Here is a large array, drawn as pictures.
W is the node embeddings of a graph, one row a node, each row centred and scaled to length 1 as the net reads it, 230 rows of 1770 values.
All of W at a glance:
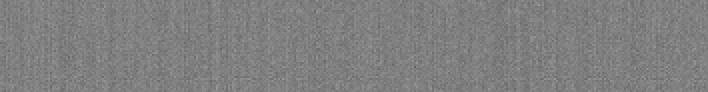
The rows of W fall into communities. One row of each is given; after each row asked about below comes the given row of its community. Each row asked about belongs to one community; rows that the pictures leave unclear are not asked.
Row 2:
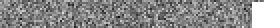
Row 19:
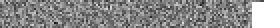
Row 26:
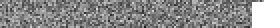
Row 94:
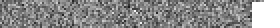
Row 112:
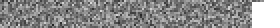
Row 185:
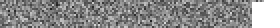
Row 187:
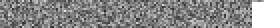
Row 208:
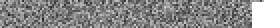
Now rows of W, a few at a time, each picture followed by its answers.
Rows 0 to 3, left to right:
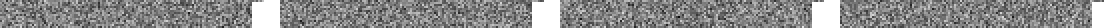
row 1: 187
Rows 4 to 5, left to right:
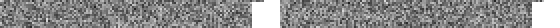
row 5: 26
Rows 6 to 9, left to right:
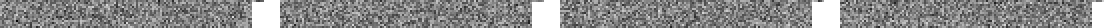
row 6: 185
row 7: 19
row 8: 187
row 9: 185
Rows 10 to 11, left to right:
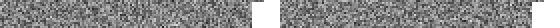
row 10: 185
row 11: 2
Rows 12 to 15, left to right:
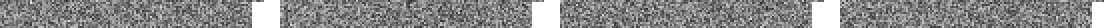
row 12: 185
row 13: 26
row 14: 19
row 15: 2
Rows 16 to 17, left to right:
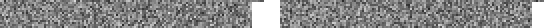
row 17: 26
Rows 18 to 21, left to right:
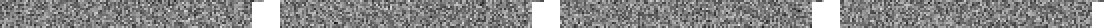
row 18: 94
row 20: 185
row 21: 112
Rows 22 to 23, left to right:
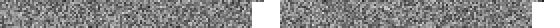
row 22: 185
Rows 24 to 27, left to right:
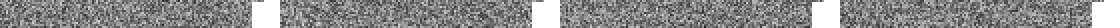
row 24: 19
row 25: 185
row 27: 112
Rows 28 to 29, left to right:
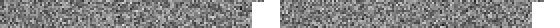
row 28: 112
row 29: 112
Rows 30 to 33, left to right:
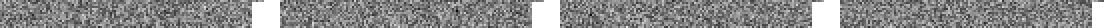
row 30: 2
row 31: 185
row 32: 112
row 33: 187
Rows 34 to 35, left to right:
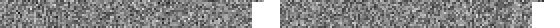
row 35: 19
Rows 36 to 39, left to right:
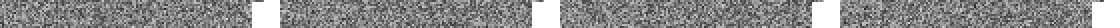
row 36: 185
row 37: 187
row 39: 208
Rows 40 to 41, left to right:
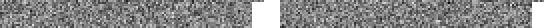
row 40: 94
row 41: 2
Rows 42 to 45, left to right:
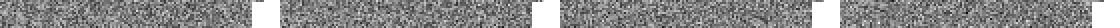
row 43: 26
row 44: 187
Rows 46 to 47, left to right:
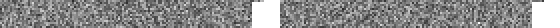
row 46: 94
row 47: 19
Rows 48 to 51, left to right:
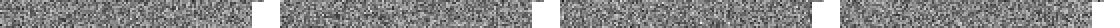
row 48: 187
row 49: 19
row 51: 19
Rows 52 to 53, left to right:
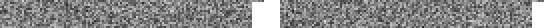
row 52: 208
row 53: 187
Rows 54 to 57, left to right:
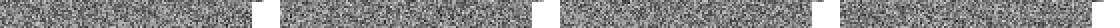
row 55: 26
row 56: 185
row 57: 112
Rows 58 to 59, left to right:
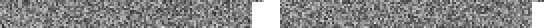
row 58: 26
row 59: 19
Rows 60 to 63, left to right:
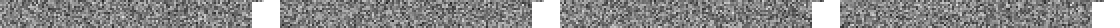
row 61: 187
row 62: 208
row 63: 19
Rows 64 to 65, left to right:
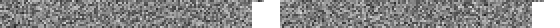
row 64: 187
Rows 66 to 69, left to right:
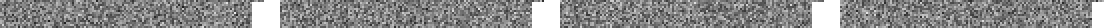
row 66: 19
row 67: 94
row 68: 19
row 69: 26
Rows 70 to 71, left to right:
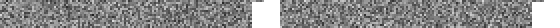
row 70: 208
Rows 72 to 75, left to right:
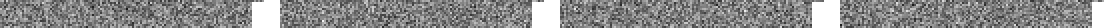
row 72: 185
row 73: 187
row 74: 94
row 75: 187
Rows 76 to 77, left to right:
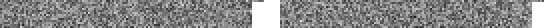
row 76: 187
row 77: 19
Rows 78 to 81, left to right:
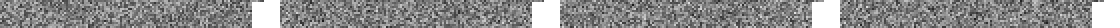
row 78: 208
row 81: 2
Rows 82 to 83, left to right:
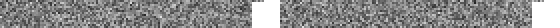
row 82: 112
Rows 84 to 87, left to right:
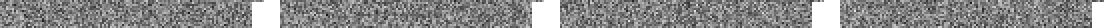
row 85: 185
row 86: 94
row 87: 26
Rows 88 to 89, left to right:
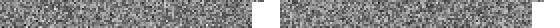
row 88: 208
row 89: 19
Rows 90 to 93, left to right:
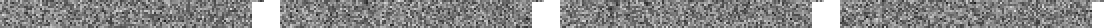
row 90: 208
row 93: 208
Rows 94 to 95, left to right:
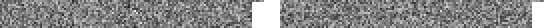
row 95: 208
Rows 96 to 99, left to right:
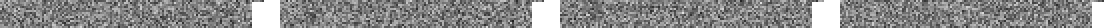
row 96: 208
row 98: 2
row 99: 19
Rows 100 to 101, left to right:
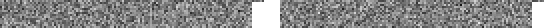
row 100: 94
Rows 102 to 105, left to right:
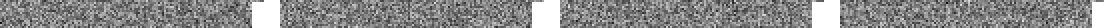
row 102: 208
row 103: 187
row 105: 185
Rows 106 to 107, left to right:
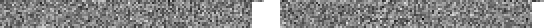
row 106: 187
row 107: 112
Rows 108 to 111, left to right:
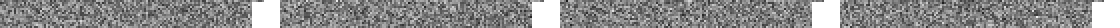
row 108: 185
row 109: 208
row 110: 185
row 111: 94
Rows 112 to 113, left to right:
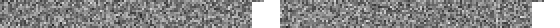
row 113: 26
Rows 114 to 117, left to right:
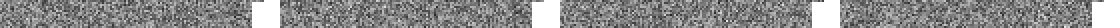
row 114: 208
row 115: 185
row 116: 185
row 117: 187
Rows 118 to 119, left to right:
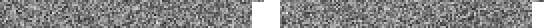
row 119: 208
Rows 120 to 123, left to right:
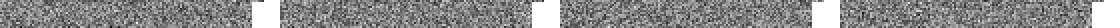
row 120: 208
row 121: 94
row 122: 187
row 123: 94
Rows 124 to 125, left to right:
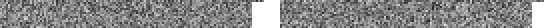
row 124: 26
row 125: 94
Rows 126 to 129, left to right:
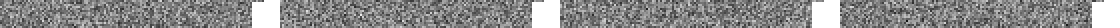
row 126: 112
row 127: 94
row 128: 2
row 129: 112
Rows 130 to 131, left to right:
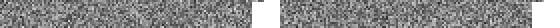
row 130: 187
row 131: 185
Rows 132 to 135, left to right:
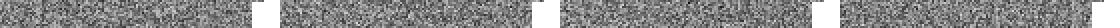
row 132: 208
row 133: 208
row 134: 208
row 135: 19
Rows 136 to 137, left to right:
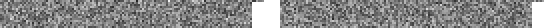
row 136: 112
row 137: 185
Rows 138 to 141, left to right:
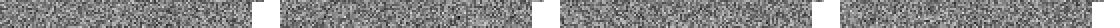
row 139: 187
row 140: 185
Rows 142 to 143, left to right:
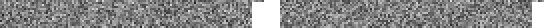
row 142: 2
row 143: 187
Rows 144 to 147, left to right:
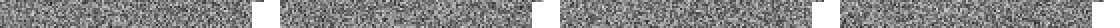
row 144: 185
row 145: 112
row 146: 2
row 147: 208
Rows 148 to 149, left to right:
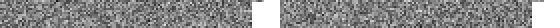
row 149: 2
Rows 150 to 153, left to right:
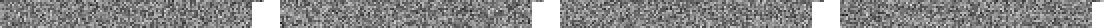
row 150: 187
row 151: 185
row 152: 187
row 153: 112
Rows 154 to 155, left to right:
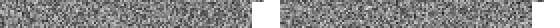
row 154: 185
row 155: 187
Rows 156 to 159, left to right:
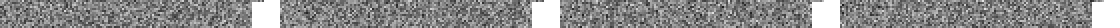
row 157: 185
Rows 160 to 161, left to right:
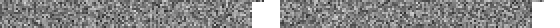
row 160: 94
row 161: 187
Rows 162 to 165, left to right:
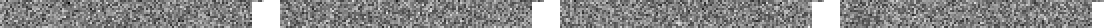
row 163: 187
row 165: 112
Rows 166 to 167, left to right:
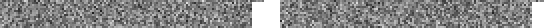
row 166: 112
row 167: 2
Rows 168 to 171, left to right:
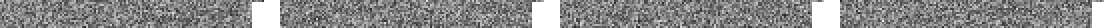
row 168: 208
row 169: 112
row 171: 187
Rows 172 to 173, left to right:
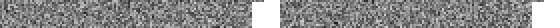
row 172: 94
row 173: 19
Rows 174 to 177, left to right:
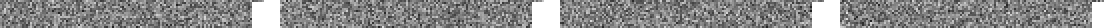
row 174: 112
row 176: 112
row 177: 112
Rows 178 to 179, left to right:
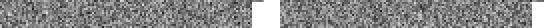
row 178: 187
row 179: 185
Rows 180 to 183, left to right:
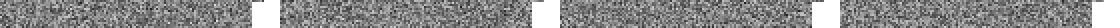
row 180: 112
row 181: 208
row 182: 94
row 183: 185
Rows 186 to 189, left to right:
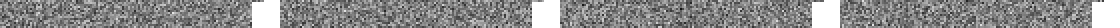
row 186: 112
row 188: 26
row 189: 94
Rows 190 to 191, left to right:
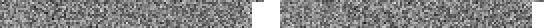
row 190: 185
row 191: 208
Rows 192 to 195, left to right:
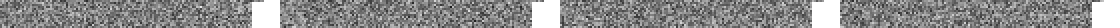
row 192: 19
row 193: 185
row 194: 185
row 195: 112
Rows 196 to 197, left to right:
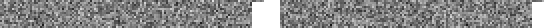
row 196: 112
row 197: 112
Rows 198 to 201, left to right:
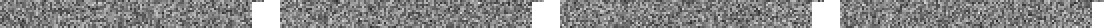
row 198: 112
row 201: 187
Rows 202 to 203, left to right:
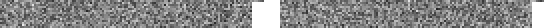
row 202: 208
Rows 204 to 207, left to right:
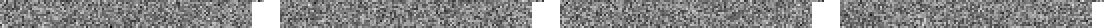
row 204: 187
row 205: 2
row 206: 19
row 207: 112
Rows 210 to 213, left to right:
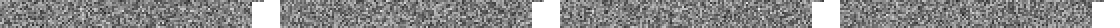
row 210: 2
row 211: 112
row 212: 208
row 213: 187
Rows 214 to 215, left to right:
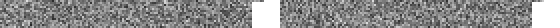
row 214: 208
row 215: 112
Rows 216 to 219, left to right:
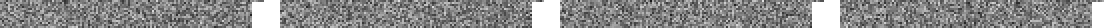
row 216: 208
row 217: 208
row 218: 208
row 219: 26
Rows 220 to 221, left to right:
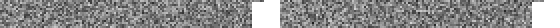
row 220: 208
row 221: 2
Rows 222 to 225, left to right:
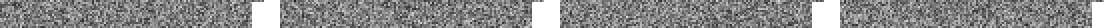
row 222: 19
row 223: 94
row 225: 185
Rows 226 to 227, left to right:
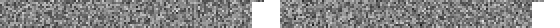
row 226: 19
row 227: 2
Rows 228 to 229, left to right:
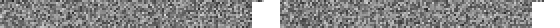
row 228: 187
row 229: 112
